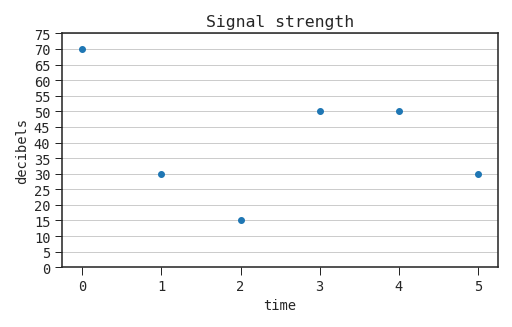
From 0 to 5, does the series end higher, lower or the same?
lower
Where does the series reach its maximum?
0
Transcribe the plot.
Title: Signal strength
x-axis: time, ticks 0 1 2 3 4 5
y-axis: decibels, ticks 0 5 10 15 20 25 30 35 40 45 50 55 60 65 70 75
Values:
70 30 15 50 50 30
